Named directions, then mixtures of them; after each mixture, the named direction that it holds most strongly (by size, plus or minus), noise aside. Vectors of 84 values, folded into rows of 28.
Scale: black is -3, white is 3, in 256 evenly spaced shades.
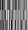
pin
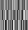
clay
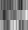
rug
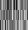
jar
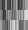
rug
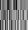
jar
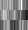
rug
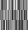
jar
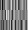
pin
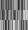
clay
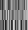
pin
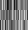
jar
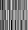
pin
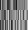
pin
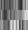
rug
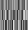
clay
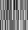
jar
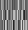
clay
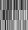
jar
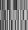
pin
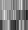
rug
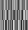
clay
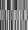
pin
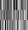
jar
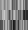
rug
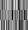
jar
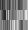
rug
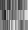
rug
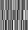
clay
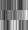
rug
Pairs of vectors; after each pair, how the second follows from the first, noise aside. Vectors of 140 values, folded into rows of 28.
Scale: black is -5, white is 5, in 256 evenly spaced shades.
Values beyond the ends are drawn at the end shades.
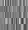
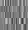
copied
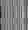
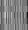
reversed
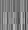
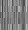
wrapped around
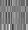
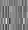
wrapped around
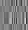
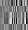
scaled up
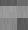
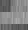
reversed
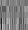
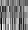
scaled up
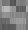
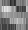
scaled up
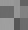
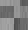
copied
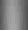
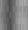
wrapped around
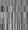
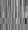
reversed
